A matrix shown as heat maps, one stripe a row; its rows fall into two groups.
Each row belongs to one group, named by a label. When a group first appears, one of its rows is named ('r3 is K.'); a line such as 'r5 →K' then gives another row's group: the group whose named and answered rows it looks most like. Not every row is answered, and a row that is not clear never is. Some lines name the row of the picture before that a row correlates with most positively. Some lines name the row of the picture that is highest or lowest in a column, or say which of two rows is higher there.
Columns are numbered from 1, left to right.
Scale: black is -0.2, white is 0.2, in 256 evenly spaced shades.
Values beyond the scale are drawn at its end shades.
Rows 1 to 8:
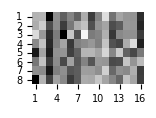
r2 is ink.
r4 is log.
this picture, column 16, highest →6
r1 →ink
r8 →log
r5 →log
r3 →ink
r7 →log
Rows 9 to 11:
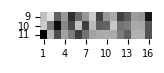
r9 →ink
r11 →log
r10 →ink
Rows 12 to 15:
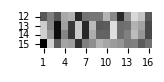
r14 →ink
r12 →log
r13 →ink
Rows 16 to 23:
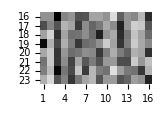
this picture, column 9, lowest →18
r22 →ink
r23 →ink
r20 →ink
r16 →log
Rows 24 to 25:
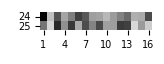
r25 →ink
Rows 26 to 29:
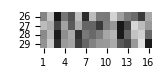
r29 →log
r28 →log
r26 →ink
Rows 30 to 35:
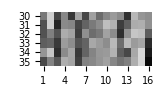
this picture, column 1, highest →34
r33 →log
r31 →log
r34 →log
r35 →log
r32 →log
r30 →ink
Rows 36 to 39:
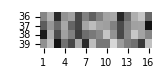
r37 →log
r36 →log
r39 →ink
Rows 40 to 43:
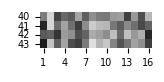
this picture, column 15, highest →42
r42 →log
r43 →log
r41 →log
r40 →ink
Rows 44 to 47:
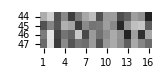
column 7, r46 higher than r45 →No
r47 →ink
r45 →log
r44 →ink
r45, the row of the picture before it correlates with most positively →42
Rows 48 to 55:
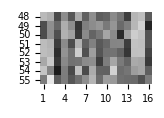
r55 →ink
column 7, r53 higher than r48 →Yes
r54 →ink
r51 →ink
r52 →ink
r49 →log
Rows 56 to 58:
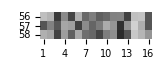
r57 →log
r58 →ink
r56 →ink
